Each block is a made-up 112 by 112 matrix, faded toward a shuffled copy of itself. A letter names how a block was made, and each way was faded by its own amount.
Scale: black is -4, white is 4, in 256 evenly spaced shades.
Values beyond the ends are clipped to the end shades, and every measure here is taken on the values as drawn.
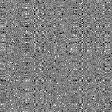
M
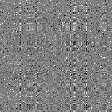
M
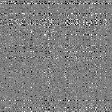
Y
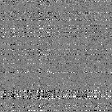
Y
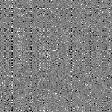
M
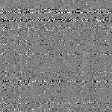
Y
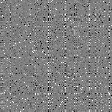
M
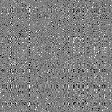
M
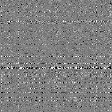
Y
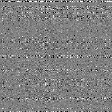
Y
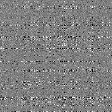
Y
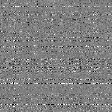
Y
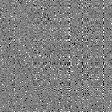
M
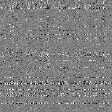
Y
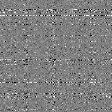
Y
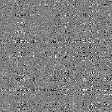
Y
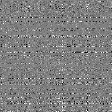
Y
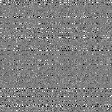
Y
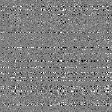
Y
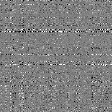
Y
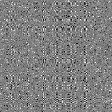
M
